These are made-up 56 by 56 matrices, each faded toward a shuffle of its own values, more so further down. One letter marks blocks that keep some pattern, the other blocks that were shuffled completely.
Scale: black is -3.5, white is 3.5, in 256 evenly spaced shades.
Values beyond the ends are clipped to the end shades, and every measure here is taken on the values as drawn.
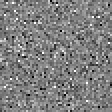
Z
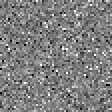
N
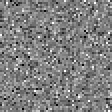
Z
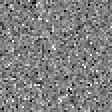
Z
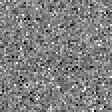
Z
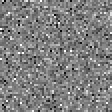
Z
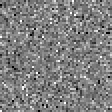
Z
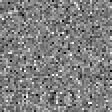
N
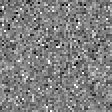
N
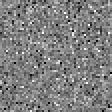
Z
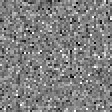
N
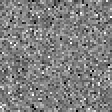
Z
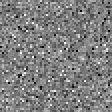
N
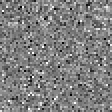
N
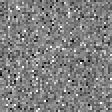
N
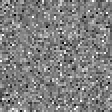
N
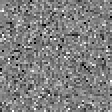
N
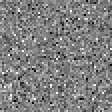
N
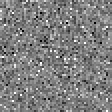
Z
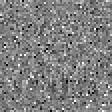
N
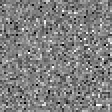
Z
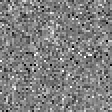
N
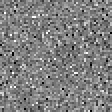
N
